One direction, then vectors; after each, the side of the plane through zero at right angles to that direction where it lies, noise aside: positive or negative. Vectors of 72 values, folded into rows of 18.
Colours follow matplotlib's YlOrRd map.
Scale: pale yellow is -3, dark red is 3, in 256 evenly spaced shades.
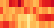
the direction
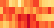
negative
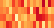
positive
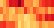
positive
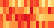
negative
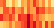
negative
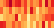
positive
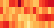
positive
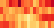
positive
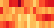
positive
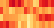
positive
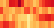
positive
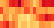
positive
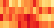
negative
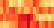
negative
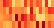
negative
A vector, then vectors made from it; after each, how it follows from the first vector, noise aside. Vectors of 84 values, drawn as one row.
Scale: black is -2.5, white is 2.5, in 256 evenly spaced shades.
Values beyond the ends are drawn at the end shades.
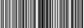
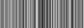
shrunk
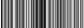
reversed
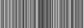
shrunk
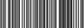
wrapped around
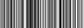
wrapped around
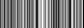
negated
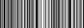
negated
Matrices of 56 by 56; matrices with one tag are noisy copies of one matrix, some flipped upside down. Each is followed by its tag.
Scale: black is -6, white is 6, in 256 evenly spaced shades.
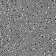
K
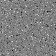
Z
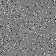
K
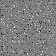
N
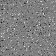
N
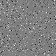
K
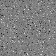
N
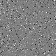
K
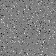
N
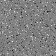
Z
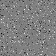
N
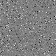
K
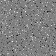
Z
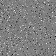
K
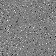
K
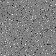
Z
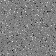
Z
